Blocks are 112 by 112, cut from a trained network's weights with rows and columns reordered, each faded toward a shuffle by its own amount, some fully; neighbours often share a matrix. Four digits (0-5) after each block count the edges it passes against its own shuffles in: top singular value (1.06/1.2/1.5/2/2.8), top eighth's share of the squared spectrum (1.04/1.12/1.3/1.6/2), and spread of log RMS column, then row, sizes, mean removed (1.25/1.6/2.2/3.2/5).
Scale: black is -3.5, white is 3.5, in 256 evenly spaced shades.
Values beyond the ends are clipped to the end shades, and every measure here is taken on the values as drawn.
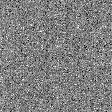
1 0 0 0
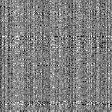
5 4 2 4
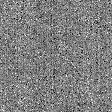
2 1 0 0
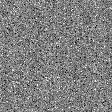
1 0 0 0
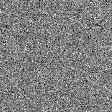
1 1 0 0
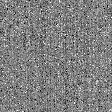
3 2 0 1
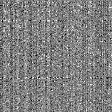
4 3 1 3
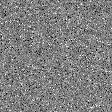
0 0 0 0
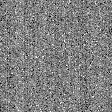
2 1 0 1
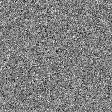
2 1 0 0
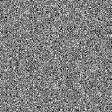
3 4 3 2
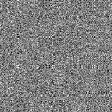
3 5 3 2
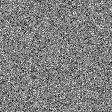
1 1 0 0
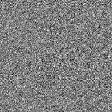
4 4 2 2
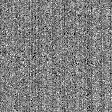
3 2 0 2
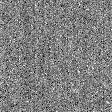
2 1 0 0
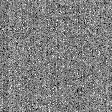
2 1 0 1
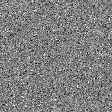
0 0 0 0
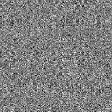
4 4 2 3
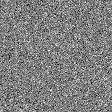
2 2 0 1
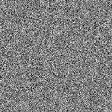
3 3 2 1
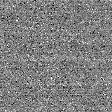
2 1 1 0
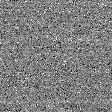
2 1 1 0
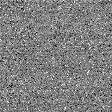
1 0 0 0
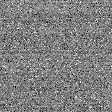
2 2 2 0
